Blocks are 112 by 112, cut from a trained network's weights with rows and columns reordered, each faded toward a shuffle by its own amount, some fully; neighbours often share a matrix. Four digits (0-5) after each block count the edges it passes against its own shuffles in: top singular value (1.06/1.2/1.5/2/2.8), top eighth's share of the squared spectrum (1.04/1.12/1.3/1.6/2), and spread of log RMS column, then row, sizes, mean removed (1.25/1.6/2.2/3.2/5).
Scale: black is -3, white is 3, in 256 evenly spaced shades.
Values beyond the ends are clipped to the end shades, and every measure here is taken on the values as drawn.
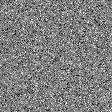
0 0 0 0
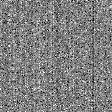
3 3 1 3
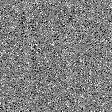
1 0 0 0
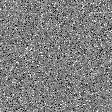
0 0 0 0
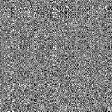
4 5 3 3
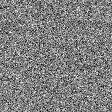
0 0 0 0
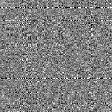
4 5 3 3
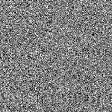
3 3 2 1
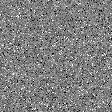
0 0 0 0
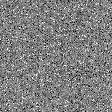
0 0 0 0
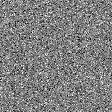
1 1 0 0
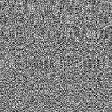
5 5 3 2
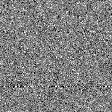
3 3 0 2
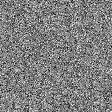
2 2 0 0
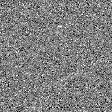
2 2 0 1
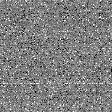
2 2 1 1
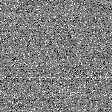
2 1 1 1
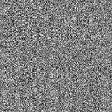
4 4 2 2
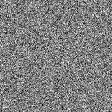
3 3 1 0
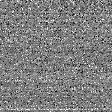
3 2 2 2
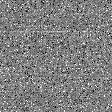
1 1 0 0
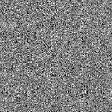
3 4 2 2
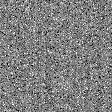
1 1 0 0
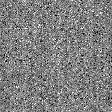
2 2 1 1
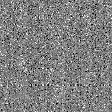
2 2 0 1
